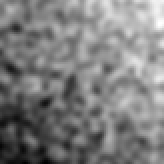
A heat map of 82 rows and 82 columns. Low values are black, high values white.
Ninth with the lowest average: bottom left. Lone odd cells: none. Grain: blotchy. Stripes: none. Mirror symmetry: none. Slope: up to the top right. Ninth with the highest average: top right.
